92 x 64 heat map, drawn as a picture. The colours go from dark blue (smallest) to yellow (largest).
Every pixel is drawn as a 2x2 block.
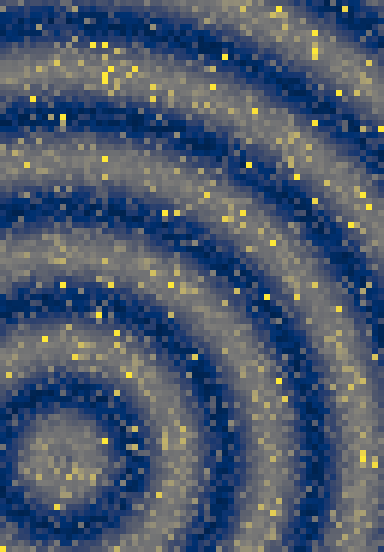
There is no overall slope. No seam splits the table. The ninth with the lowest average is the bottom left. On average the colour sits 30% of the way up the scale. Rings spread out from the bottom left.
